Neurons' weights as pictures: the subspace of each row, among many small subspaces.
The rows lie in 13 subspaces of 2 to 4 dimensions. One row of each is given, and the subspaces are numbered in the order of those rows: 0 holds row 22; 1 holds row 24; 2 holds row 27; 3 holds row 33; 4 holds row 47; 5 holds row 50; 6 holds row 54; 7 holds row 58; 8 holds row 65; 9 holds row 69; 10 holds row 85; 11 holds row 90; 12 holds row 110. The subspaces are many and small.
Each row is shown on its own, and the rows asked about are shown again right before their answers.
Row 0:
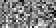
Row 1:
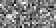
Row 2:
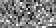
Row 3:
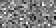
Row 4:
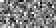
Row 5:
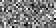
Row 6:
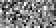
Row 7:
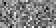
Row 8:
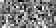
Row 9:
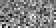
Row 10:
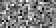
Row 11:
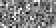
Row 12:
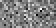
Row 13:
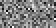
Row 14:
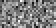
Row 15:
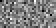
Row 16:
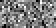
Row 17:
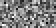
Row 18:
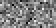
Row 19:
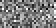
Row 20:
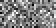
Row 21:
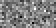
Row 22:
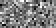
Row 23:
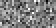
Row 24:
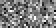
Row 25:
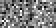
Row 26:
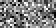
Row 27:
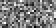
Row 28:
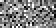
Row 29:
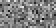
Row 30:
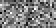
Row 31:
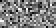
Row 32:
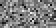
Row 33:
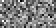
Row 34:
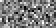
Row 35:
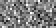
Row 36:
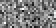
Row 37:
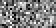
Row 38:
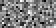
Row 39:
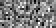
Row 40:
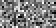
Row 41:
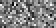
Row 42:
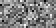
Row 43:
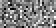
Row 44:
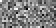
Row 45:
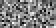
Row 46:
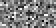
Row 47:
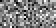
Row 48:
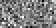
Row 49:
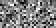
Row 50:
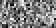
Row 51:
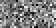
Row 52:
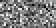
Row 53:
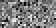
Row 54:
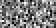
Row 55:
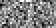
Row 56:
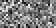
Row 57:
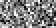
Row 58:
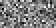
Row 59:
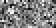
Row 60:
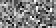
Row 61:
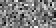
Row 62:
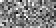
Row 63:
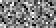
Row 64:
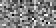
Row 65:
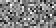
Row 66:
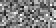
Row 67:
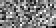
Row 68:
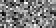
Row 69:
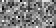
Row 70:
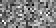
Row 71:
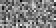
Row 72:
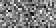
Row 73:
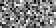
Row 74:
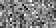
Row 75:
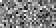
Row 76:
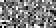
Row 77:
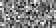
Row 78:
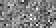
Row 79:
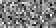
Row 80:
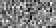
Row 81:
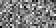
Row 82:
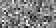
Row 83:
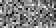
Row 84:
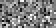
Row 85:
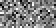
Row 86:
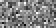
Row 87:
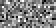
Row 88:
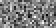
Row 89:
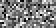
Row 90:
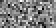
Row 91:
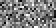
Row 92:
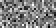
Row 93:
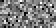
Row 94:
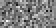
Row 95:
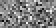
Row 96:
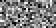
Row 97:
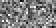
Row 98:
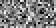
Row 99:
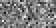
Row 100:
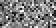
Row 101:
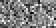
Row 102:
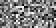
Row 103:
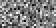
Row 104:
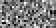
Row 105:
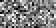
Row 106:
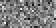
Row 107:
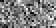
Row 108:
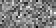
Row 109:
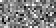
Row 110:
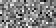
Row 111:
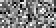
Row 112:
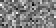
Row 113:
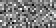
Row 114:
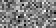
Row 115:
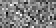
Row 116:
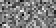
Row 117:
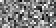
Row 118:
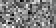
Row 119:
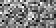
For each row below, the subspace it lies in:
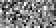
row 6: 1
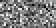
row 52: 6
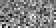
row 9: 1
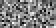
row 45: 6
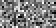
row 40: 9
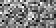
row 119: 8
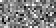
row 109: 12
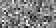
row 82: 1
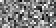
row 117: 12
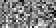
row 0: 5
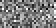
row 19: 7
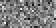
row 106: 2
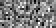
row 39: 2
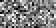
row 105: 10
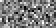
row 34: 12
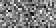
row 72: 6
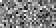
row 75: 4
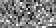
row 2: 11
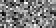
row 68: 7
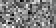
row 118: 0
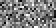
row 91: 2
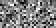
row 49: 10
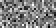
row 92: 6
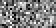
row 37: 5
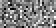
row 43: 1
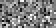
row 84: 1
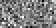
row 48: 9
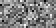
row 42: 8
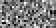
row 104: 6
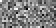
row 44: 4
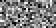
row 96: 9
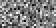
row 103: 1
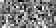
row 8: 11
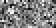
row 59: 9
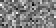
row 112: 10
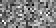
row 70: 12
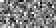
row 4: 8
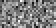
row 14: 6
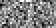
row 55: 0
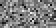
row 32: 0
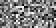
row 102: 5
